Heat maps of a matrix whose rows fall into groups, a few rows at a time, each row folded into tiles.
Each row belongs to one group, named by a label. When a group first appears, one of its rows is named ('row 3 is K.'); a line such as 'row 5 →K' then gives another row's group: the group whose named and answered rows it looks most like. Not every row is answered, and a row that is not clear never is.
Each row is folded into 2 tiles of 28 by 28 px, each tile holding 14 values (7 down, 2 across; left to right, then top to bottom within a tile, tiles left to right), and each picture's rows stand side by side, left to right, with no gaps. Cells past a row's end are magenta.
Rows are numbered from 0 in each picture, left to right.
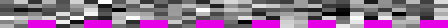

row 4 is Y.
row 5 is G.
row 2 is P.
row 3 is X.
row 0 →G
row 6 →G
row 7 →G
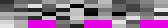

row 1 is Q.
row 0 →G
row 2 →G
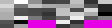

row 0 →Y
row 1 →X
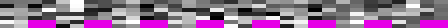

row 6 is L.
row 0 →L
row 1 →Y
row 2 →L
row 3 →L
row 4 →G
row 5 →L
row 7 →X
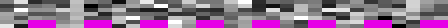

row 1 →L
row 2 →Y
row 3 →G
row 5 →P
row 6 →L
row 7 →X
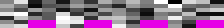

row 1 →G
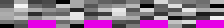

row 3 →Q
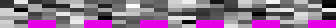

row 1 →L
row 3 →Y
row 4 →G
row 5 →L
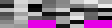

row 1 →Y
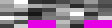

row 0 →Y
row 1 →Q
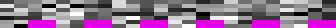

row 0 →Q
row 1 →Q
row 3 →G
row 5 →Y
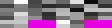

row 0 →L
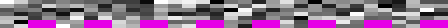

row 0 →Y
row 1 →G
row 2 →G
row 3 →Y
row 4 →Q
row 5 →Q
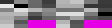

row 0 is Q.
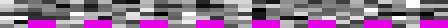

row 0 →Y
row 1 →L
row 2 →P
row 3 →L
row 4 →Y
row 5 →Q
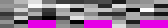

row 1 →P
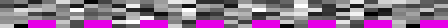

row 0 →Q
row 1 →Q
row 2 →L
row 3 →Q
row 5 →X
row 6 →Q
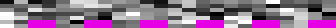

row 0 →P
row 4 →G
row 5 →L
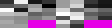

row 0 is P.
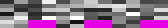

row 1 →Y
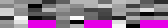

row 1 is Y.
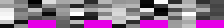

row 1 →Q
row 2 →X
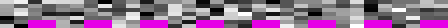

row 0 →Q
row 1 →Y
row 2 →G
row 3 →X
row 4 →P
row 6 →L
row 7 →Y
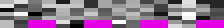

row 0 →Q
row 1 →X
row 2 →X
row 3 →P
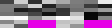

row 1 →G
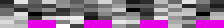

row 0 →G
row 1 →G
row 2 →G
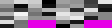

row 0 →P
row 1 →X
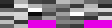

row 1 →Q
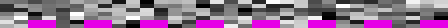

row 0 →G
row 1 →P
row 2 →X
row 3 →X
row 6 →P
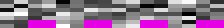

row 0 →Q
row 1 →P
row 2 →L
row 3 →Y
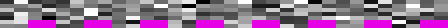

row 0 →L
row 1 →X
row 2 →Y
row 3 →Q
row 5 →Q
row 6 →G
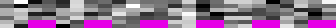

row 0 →Q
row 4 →Y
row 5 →G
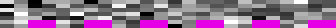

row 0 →L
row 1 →Q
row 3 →X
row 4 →G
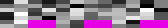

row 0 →L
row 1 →Q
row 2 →X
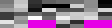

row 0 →L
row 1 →P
